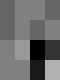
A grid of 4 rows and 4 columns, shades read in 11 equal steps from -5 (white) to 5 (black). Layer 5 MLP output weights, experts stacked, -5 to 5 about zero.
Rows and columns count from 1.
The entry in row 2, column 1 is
1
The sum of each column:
2 -1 10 2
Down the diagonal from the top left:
1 0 5 -2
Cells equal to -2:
1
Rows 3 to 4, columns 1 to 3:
0 -1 5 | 0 0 4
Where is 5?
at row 3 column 3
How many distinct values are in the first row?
2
